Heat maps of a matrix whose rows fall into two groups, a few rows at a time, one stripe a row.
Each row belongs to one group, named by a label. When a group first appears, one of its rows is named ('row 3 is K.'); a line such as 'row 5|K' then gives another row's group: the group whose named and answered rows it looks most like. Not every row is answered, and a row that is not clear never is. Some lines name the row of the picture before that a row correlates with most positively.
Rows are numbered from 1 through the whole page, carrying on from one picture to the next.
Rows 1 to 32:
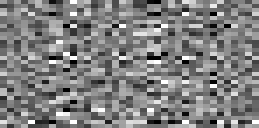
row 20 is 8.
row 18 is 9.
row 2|8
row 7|9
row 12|8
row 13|8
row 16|8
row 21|9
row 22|8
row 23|9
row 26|8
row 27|9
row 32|9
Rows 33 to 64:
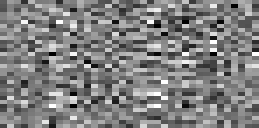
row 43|8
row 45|8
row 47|8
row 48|9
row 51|9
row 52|8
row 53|9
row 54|9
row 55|8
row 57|9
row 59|8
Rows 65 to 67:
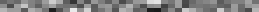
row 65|8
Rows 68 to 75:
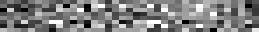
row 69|9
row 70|9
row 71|8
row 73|8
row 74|9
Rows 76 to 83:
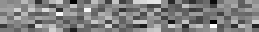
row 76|8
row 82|8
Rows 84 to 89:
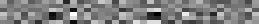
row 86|8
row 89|8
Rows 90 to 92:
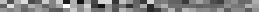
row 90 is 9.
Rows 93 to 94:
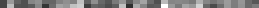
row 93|9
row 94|9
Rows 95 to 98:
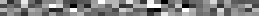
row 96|8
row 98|9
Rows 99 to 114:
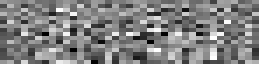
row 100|9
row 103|8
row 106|8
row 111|8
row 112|8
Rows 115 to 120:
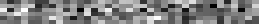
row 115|9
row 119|8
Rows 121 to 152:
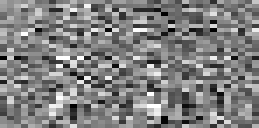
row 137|9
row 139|8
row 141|9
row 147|8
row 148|8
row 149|8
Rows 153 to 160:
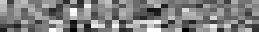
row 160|8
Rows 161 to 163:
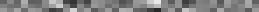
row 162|8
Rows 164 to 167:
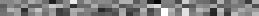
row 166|9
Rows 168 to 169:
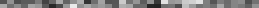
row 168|9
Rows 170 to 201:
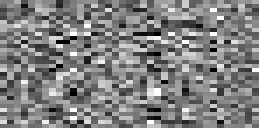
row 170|9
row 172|8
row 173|9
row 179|8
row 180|9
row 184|9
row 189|9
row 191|9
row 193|8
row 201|8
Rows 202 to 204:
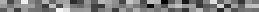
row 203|9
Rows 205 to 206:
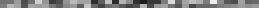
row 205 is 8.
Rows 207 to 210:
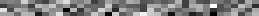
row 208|8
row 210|8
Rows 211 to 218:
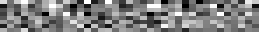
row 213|8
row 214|9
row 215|9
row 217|9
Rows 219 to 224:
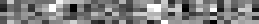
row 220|8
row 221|8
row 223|8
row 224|9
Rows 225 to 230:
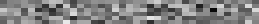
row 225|8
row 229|8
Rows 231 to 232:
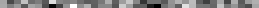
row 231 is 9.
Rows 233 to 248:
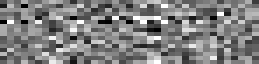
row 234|9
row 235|9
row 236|9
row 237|8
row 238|9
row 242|8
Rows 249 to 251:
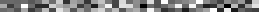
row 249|9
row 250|9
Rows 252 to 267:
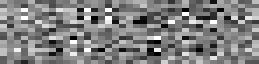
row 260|9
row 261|8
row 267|9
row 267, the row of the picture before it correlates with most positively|249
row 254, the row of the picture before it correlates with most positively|250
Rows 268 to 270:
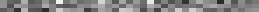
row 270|9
